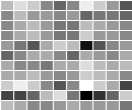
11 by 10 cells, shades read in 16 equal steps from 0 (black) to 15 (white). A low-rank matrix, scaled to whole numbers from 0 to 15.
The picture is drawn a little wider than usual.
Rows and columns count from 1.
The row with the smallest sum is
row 10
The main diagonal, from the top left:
11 11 11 9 12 6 13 11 10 12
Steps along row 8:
same up down down up up down down down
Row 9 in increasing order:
4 5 8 8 10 12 12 12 14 15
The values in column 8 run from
3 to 12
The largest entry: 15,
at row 9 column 7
